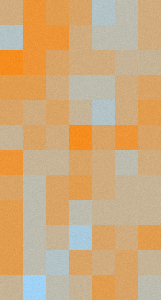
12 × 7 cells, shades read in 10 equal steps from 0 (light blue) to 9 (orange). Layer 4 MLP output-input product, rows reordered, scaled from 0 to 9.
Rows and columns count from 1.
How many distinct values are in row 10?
6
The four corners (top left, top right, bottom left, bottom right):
5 5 4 3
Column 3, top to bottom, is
7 8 6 5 6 5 4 6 6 4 2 3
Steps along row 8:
down up up down down same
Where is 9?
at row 3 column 1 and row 6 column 4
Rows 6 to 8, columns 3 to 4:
5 9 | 4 6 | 6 7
